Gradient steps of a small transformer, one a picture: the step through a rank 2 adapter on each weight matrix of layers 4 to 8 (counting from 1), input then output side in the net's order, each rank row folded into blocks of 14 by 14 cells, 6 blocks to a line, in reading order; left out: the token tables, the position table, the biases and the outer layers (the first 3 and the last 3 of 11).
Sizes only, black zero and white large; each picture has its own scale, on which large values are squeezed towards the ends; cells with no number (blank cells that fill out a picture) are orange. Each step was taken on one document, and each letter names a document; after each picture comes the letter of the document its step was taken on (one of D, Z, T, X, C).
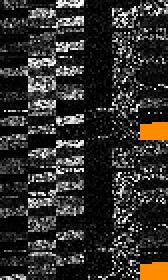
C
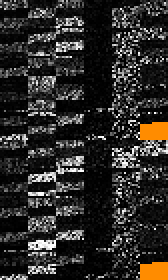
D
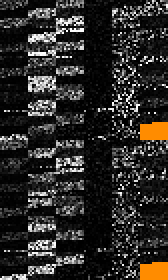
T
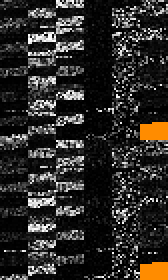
D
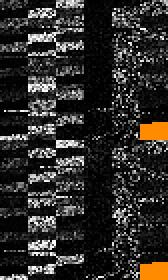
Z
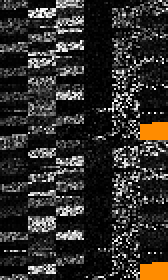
Z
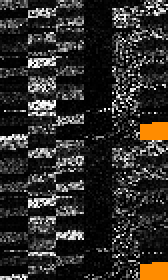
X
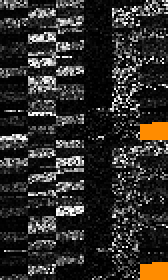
Z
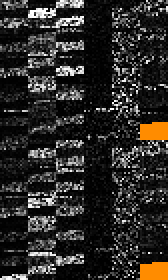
C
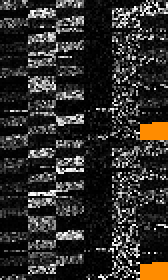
C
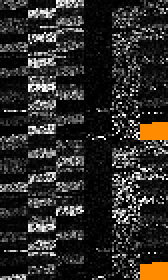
X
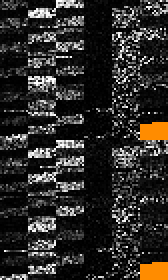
D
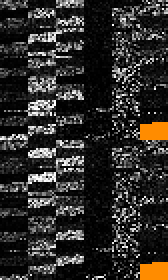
D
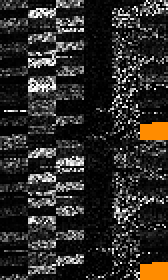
Z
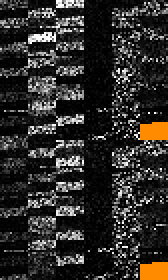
X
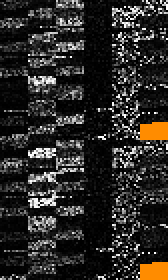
T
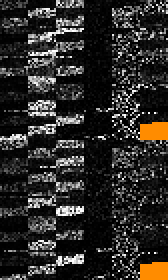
T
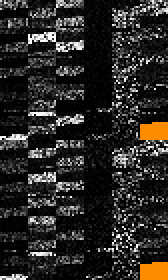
D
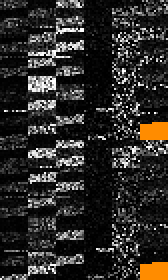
T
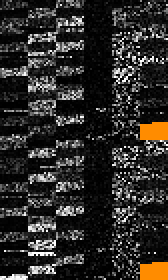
Z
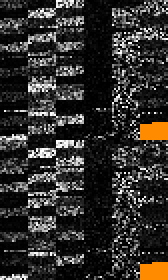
Z
